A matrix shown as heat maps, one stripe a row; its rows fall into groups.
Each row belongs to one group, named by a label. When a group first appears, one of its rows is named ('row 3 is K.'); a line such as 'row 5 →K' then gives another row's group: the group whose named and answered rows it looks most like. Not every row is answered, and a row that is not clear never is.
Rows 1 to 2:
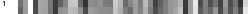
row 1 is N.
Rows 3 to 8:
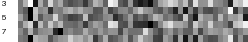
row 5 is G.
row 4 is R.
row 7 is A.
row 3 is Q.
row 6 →Q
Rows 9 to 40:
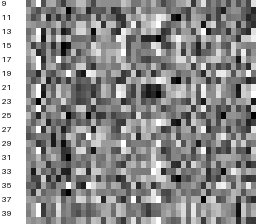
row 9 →N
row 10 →G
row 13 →N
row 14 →Q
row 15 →A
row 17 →Q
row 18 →N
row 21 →Q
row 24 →N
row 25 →G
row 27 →N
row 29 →A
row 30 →N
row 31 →A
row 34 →R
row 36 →A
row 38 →Q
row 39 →Q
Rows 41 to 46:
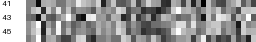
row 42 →Q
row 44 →Q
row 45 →Q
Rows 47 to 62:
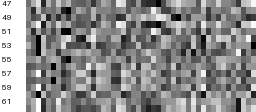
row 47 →Q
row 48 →A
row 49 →R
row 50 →Q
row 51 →A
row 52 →G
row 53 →G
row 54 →R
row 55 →A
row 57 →N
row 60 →G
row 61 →Q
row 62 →Q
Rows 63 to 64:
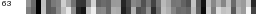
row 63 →G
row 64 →G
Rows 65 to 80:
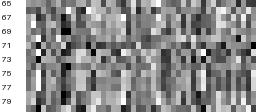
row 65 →R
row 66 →G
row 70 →Q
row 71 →G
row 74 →A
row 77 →N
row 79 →A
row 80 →G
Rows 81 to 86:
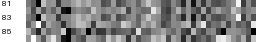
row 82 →A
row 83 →R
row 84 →N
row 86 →A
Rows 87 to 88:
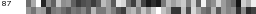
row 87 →Q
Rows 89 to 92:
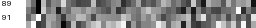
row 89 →G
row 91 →N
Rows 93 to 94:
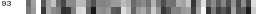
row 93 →N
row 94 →N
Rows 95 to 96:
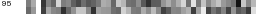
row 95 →Q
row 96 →N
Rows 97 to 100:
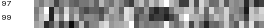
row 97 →R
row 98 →Q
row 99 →Q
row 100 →A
